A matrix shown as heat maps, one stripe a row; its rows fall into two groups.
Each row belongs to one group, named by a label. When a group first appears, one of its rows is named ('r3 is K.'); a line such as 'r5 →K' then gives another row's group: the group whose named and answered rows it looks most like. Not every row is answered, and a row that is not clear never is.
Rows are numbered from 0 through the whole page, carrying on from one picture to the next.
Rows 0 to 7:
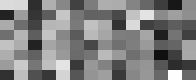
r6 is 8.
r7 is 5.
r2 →8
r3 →8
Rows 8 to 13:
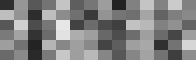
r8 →5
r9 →8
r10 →5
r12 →8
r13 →8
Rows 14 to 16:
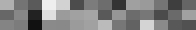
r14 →8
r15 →8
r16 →8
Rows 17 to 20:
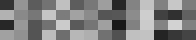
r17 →5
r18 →8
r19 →5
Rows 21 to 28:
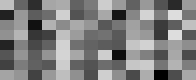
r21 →8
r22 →5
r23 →8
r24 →5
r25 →5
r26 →5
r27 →5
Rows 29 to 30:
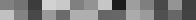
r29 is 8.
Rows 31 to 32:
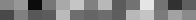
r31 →8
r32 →5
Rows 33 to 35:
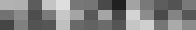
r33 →8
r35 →5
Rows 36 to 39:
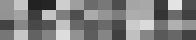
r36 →5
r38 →5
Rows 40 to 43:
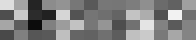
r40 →8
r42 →8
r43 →5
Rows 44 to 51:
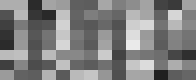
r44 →8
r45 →5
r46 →5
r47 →5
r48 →5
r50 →5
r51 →8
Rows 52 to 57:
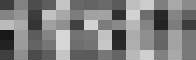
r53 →8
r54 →8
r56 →5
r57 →5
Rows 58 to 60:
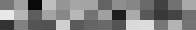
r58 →8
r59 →8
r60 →5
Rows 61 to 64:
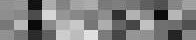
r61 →8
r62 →8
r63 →8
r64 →8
